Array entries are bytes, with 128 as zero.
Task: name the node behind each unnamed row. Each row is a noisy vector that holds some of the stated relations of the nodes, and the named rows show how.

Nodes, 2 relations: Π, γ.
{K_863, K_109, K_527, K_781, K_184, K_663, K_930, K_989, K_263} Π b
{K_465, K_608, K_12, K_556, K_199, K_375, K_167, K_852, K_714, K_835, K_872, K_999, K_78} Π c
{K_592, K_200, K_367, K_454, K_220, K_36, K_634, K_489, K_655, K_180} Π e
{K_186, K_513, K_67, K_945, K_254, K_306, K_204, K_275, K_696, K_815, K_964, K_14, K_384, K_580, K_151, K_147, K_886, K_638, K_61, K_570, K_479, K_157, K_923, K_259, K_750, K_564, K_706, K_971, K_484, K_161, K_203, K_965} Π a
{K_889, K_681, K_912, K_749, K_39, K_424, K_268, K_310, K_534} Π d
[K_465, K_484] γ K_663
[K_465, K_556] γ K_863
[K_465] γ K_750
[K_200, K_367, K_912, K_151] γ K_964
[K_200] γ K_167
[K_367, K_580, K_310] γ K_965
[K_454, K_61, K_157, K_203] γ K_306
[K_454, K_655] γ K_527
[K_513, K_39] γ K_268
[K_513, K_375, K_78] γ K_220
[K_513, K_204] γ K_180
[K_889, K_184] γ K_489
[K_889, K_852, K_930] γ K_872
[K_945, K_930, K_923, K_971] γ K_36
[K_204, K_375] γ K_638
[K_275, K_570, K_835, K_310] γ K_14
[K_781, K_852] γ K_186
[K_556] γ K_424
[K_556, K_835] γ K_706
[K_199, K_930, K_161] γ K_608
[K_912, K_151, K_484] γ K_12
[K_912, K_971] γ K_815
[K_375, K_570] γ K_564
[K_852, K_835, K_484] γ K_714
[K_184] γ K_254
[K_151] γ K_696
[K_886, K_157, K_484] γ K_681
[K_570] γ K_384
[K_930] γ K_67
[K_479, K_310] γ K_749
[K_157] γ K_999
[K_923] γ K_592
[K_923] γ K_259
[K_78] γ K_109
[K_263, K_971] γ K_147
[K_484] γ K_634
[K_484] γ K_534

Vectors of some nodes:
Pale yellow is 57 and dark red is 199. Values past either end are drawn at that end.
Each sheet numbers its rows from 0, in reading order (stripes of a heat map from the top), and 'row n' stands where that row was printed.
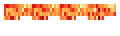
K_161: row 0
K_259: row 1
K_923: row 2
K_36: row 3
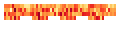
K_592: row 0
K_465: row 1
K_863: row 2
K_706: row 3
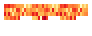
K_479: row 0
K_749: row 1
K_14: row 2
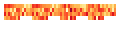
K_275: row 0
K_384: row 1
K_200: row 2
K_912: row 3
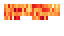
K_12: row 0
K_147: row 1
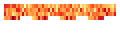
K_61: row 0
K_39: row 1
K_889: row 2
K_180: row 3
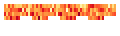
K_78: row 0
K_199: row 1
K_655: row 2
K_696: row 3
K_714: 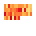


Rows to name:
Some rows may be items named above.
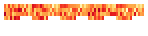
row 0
K_999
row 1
K_971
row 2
K_384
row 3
K_863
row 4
K_570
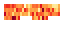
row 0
K_254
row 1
K_592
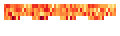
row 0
K_750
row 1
K_306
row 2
K_534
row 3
K_570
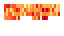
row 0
K_151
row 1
K_167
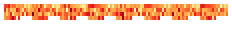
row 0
K_484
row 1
K_184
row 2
K_200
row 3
K_965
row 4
K_556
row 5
K_564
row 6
K_781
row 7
K_67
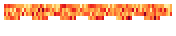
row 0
K_570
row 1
K_263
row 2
K_696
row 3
K_638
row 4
K_268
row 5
K_489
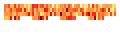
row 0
K_534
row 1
K_157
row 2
K_184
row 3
K_835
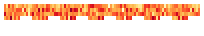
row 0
K_852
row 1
K_663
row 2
K_12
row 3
K_964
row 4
K_367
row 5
K_886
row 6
K_424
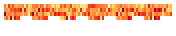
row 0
K_872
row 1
K_989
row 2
K_310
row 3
K_186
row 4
K_109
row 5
K_12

